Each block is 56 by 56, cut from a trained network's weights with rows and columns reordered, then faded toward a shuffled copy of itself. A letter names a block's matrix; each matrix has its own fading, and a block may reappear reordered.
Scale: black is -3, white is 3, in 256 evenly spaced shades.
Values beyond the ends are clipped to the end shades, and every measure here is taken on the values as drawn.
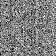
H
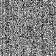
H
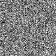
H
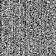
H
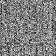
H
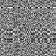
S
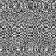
S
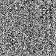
H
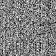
H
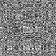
S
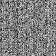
H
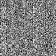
H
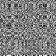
S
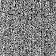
H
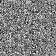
H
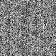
H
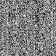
H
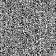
H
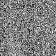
H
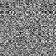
S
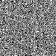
H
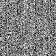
H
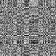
S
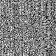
H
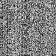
H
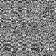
S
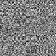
S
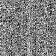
H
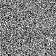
H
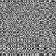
S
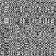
S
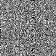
H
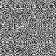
S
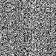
H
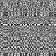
S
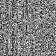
H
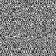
S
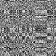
S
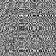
S
